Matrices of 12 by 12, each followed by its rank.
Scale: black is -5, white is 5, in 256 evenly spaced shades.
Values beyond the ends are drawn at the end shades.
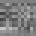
two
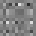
two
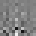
two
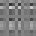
one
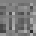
two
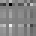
one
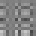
one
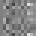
two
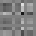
one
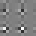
one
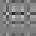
one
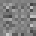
two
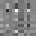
two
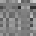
two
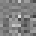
two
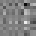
two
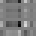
one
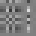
one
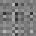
two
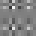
one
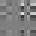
one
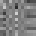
two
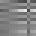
one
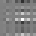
one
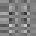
one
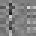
two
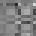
two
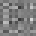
two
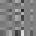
one
